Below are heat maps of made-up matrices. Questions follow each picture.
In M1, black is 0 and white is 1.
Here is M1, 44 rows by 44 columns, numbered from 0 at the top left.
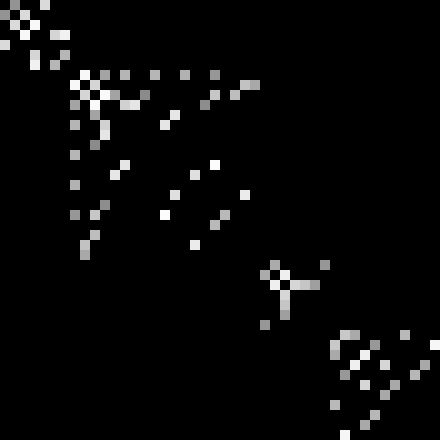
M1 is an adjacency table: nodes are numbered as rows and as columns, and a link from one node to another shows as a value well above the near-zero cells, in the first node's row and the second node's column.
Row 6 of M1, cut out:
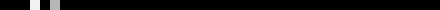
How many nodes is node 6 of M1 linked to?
2
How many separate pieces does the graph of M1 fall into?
4
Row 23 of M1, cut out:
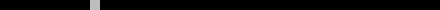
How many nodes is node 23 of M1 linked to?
1
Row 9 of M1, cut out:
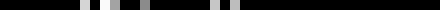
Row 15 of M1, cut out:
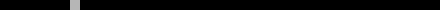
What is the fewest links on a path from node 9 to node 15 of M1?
3
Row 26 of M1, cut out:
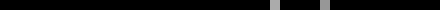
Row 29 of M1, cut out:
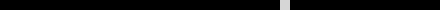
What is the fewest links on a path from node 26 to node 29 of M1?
3
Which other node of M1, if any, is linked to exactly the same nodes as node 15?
node 18
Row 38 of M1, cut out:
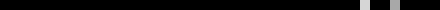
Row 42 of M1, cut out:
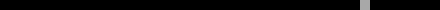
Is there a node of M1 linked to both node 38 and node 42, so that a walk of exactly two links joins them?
yes
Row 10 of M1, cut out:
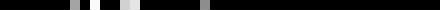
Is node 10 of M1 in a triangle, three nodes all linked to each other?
yes
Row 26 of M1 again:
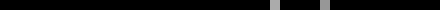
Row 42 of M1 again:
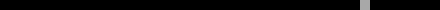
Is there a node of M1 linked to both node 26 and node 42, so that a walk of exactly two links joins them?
no
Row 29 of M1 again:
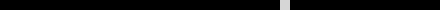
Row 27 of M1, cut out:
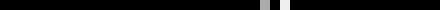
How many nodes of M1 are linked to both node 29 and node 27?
1
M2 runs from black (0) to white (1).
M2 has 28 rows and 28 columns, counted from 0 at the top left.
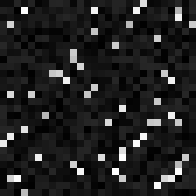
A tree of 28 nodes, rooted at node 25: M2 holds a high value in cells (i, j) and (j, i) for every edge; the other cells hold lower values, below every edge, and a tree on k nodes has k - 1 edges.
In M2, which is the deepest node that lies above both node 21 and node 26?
17
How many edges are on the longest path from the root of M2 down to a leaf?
4
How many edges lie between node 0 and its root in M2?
4
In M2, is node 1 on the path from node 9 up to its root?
no
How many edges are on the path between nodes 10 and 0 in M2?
6
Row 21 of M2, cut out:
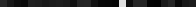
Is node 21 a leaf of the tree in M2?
yes
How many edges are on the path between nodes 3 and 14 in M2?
5
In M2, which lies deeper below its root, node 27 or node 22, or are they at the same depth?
node 27
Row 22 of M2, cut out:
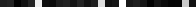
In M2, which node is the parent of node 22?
17
